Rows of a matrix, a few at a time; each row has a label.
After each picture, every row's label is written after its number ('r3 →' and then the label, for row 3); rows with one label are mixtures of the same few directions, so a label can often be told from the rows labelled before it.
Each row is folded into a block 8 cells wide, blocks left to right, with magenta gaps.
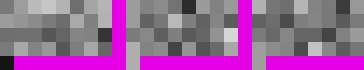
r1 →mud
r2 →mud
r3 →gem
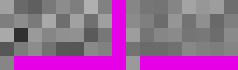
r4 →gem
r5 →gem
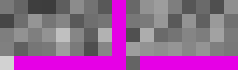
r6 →mud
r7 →gem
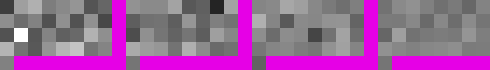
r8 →gem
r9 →gem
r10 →mud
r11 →gem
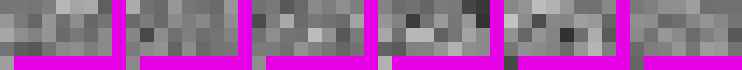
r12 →gem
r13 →gem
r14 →mud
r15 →mud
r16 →mud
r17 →mud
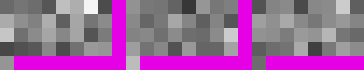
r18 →gem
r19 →mud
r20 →gem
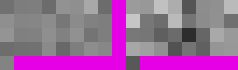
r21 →gem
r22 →mud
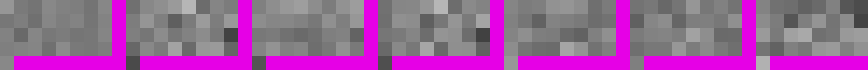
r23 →gem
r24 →mud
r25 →mud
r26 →mud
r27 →gem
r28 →mud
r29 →mud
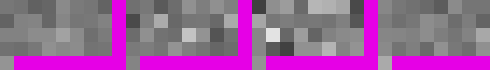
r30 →mud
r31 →mud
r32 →gem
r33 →mud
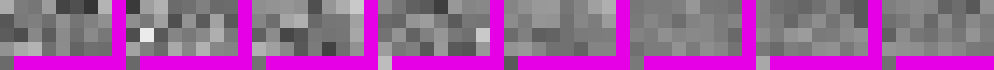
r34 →gem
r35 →gem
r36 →mud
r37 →mud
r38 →mud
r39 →mud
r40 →mud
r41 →gem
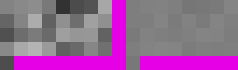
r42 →gem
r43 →gem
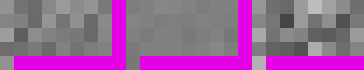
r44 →gem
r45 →mud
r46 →gem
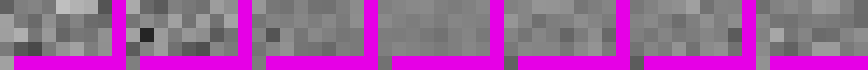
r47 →gem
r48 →gem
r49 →gem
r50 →mud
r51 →mud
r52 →mud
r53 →gem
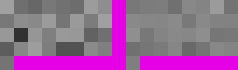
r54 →gem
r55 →gem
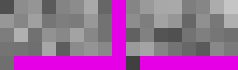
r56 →gem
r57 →mud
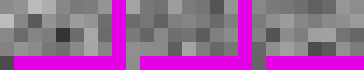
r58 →mud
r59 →gem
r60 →gem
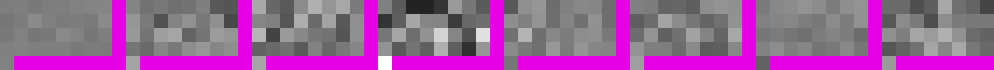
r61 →mud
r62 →mud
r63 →gem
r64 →mud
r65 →gem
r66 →mud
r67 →mud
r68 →mud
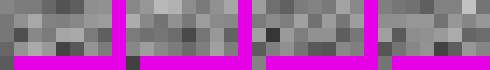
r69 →gem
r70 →mud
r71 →gem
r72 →gem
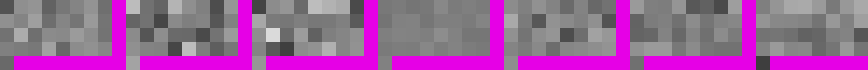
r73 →gem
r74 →gem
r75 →gem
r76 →mud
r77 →mud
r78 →gem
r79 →mud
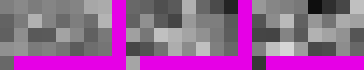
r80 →mud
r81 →mud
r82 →gem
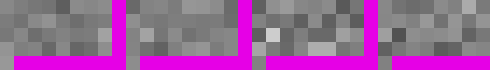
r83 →mud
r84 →gem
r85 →gem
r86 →gem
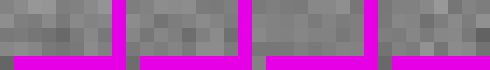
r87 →mud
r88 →mud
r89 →gem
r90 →mud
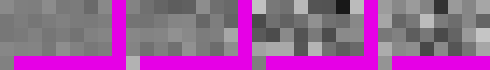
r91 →gem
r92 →mud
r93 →gem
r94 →mud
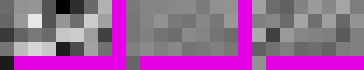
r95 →gem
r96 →mud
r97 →gem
